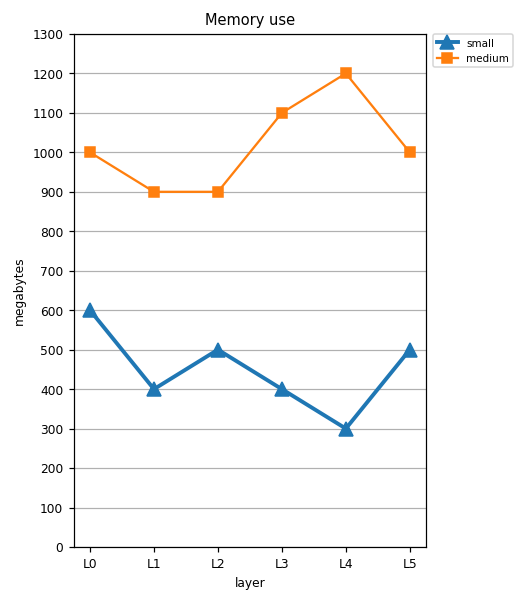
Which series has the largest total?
medium
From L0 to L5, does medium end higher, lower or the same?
the same
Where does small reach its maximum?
L0
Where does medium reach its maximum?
L4
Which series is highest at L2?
medium
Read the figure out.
Title: Memory use
x-axis: layer, ticks L0 L1 L2 L3 L4 L5
y-axis: megabytes, ticks 0 100 200 300 400 500 600 700 800 900 1000 1100 1200 1300
Legend: small, medium
Values:
small: 600 400 500 400 300 500
medium: 1000 900 900 1100 1200 1000
